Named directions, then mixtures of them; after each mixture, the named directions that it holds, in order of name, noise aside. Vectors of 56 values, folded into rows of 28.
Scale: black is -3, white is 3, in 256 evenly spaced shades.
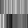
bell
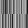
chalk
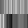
bell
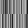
chalk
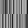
chalk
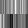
bell, chalk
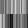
bell, chalk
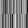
chalk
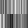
bell, chalk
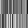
bell, chalk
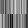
bell, chalk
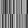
chalk
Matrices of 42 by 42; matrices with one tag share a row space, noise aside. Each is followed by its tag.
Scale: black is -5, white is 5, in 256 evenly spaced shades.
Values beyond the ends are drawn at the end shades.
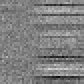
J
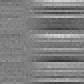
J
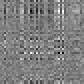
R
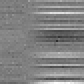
J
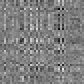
R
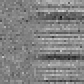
J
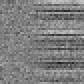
J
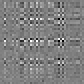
R
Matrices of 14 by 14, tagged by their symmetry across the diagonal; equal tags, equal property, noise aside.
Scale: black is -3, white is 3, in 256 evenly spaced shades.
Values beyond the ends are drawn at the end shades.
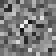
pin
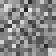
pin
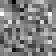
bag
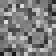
pin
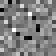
pin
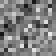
pin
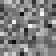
bag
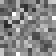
pin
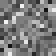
pin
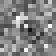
pin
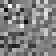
bag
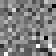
bag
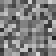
bag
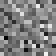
bag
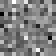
bag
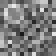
pin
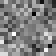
bag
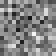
pin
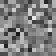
bag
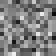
bag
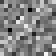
pin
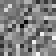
pin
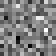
bag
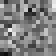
bag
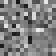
bag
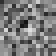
pin
